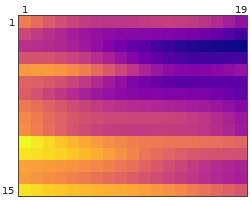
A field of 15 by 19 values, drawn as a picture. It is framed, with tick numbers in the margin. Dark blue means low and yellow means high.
Ninth with the highest average: bottom left. Mirror symmetry: none. Average level on the scale: 50%. Slope: up to the bottom left. Grain: streaks across.
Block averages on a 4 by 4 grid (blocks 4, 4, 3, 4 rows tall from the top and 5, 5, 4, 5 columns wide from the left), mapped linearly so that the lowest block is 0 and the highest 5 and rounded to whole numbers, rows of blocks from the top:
2110 | 3211 | 4332 | 5432
